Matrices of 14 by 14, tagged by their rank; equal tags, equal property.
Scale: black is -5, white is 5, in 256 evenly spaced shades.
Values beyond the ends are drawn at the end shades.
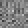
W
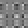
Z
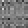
W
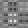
Z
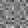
W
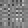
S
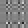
Z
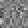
W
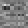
S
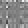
S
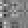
S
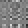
S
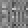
W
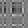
Z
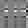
Z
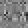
W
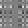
Z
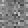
W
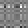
Z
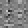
W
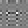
Z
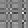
Z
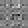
S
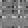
S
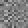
W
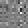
S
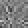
W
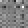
S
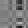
Z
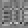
S
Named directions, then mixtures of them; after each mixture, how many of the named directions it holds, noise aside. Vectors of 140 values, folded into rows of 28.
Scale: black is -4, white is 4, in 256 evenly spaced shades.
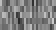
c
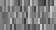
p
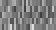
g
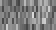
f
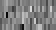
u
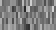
three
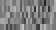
three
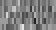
two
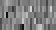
one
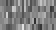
three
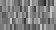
one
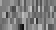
three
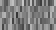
three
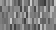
one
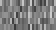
two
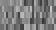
three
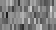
two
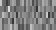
three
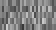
two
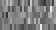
two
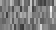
three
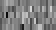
one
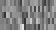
three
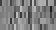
two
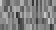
one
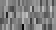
one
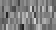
two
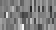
two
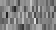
three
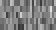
three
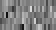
one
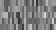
one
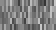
one
